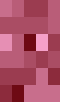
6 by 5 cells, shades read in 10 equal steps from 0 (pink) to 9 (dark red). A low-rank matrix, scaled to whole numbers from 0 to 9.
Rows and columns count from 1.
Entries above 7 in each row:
0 0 1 0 0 1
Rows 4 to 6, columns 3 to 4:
5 6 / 6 3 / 3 3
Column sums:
26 32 34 23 29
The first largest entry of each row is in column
3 1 3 4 5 2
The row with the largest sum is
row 5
